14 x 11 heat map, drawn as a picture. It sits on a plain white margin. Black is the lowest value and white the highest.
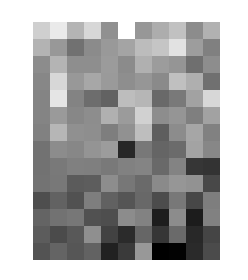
The ninth with the lowest average is the bottom right. The middle left is the smoothest part. The field climbs toward the top.
